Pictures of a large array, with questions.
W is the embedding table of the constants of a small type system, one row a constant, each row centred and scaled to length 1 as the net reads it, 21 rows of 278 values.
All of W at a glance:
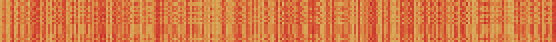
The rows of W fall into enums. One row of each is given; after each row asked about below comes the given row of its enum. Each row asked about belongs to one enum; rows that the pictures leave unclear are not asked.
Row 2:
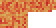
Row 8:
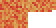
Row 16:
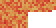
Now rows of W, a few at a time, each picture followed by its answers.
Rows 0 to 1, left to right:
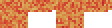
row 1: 2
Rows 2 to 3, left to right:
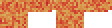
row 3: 16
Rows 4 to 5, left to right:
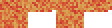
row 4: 8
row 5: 16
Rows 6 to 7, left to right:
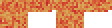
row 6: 2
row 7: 16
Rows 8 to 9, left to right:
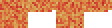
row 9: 2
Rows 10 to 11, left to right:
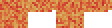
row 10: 8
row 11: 2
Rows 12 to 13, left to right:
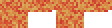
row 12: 16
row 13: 16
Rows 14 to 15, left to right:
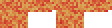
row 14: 16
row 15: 16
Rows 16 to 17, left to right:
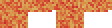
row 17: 8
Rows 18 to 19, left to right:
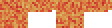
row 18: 8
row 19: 2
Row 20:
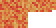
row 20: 8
